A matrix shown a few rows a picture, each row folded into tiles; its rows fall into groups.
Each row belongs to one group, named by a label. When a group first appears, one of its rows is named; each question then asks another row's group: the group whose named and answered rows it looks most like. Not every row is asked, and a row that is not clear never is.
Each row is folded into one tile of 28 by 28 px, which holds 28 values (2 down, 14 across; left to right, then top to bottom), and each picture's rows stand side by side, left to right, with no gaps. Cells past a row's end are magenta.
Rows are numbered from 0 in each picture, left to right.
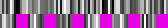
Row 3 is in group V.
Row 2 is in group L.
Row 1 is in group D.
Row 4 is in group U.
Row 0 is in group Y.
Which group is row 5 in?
V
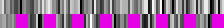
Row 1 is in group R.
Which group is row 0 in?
V
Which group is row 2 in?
R
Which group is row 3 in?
D
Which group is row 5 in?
U
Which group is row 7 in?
L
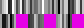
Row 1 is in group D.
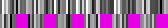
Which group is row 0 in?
U
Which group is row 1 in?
D
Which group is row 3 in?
U
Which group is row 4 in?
U
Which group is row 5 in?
V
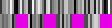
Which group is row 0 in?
L
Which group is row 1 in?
L
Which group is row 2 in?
Y
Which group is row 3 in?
V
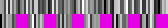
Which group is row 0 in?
D
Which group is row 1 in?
V
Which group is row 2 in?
Y
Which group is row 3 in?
V
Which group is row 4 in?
U
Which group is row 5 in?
Y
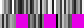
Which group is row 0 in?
V
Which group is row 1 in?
R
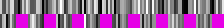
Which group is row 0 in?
Y
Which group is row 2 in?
U
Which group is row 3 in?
L
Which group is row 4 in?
Y
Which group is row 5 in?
V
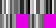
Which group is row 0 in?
V
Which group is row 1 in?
U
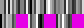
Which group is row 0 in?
D
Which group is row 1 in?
R
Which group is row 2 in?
D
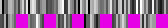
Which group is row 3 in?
D
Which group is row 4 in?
V
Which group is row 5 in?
V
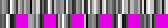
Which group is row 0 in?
D
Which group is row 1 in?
R
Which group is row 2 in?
D
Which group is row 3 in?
L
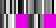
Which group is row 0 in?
V
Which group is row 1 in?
D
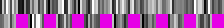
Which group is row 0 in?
V
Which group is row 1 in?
V
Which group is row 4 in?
L
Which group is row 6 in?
D
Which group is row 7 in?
U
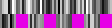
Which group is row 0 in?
U
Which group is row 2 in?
Y
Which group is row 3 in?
U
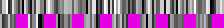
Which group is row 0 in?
U
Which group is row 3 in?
R
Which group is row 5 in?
R
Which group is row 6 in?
Y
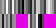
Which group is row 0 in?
V
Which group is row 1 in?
R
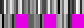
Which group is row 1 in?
L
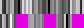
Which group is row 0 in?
Y
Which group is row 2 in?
R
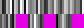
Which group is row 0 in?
R
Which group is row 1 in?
D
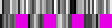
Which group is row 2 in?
Y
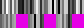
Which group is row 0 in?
V
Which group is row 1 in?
R
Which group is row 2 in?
R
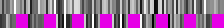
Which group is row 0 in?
D
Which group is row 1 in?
Y
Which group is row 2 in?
R
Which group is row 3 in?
R
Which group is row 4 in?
R
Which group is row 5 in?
L
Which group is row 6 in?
D
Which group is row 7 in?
R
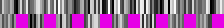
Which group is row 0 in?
L
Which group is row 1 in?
L
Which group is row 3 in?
V
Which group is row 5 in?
V
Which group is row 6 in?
U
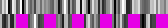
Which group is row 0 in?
U
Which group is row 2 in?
R
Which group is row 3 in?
Y
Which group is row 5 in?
D
